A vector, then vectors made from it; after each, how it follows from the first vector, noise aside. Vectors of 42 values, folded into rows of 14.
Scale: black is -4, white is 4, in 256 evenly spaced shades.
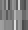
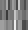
copied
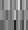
sign-scrambled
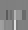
partly zeroed
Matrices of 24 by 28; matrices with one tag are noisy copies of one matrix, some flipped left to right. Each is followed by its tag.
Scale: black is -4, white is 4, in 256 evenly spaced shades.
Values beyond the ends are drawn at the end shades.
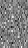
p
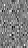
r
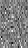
p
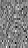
p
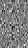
r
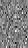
p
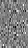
r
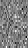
p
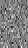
p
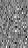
p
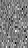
p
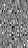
r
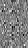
r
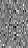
r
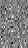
p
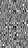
r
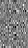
r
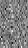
p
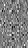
r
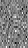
p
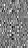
r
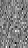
p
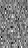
p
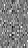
r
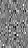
r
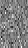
p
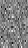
p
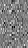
r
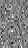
p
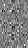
r
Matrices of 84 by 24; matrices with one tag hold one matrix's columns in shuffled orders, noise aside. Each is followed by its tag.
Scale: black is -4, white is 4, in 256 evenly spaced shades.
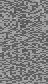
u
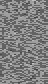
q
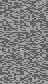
u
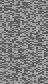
u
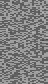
q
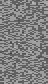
q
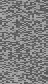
u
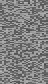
q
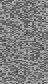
u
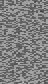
q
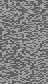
q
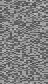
u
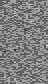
q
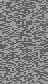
u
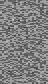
q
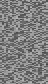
u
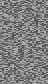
u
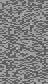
q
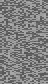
u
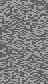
q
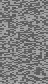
u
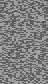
u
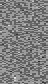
u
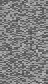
q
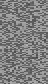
u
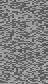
u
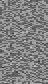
q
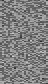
u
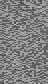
q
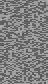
u
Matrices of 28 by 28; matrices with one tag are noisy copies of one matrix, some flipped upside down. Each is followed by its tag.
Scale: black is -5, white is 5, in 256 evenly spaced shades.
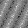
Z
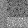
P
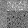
P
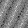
Z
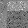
P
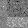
P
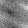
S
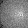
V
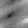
S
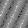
Z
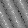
Z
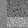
P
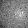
V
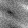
S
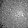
V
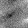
S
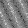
Z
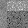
P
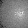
V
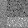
P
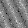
Z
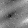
S
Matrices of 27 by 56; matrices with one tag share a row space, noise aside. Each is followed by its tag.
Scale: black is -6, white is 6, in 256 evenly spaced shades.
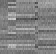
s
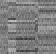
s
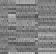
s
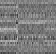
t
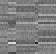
s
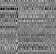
t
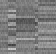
s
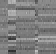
s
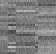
s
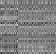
t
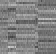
s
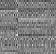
t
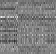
t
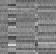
s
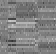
s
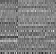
t
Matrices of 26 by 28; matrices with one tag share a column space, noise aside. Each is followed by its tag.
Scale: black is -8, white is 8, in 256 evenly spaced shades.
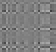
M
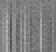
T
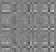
M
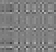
M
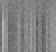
T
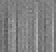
T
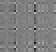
M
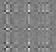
M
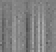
T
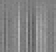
T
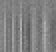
T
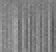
T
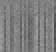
T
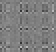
M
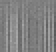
T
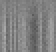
T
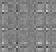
M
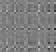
M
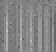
T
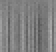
T
